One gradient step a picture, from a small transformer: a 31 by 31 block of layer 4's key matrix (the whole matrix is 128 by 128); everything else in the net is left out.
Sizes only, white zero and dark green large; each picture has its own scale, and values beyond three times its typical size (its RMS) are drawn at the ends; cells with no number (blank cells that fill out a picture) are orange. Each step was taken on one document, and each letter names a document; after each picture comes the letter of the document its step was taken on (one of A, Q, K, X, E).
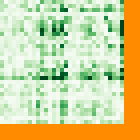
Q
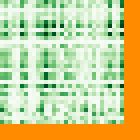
Q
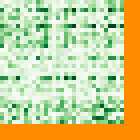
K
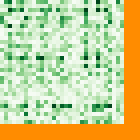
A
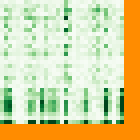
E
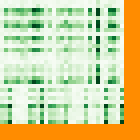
E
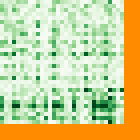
K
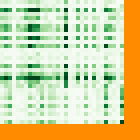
E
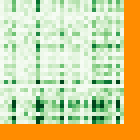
K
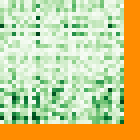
K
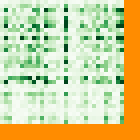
E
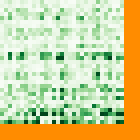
Q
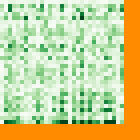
Q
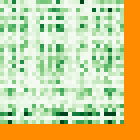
A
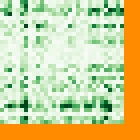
K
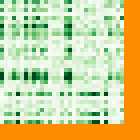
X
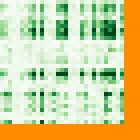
Q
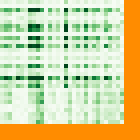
E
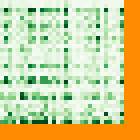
A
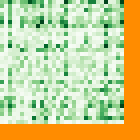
A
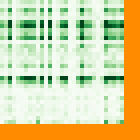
E
